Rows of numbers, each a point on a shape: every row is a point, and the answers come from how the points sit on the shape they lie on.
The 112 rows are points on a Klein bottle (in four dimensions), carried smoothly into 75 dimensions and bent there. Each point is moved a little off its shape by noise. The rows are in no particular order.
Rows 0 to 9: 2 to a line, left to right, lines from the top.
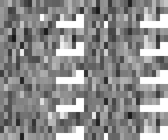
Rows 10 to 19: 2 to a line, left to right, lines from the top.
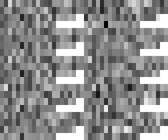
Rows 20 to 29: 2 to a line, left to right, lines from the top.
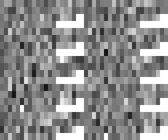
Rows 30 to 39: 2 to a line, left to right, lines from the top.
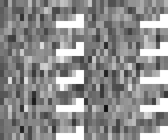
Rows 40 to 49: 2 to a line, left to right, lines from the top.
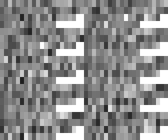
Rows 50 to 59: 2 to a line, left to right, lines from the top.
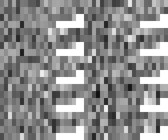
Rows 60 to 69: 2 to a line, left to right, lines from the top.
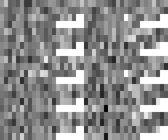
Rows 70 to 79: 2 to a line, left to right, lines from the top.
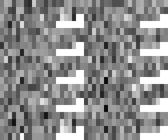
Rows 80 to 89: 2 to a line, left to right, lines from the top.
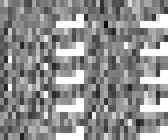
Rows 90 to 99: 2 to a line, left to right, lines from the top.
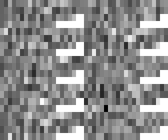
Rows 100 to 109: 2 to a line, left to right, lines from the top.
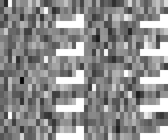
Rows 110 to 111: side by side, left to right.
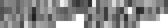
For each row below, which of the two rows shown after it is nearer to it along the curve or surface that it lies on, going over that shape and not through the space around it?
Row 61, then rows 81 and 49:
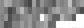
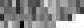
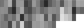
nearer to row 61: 49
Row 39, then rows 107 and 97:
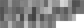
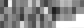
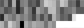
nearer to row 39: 107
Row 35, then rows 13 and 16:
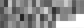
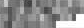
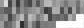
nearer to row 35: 13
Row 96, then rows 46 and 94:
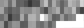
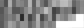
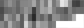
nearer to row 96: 94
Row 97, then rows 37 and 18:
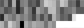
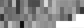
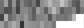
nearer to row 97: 37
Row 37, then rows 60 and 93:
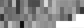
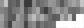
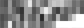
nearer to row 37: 60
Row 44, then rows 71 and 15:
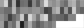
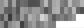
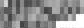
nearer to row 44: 15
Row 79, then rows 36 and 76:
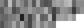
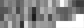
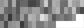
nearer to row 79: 36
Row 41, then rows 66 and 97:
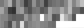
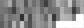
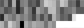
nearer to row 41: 66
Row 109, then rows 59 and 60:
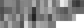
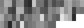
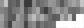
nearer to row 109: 60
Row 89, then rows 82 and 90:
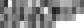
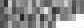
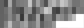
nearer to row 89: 90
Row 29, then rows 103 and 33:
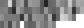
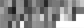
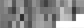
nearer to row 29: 103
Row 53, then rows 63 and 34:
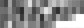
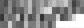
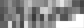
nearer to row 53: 34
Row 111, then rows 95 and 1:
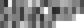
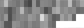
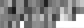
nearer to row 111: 1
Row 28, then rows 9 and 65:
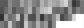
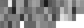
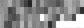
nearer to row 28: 9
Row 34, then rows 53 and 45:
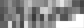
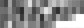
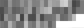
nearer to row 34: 53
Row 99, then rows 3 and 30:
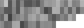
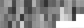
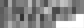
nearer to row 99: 3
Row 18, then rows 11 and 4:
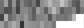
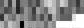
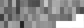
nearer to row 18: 4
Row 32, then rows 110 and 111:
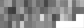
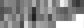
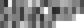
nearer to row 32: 111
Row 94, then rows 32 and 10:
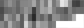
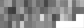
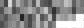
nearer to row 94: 10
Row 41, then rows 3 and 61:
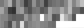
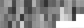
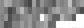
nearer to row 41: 61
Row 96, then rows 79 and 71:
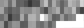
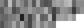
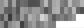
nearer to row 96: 71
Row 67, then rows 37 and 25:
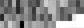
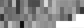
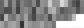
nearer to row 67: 37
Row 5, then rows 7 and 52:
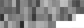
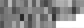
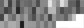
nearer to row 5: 52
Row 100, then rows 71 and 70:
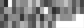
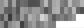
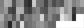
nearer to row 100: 70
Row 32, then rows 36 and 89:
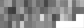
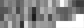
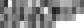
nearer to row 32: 89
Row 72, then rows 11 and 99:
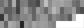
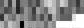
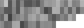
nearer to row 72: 99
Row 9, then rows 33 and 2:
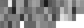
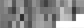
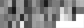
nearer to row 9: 2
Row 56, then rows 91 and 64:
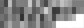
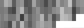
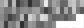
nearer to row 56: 91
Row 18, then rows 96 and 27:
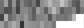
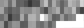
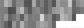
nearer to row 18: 96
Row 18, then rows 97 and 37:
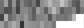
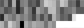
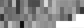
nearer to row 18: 37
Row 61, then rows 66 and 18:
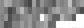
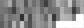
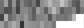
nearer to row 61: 66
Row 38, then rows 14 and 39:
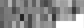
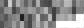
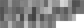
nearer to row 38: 14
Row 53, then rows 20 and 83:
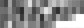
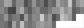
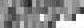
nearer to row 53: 20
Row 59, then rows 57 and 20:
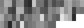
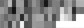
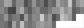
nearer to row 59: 57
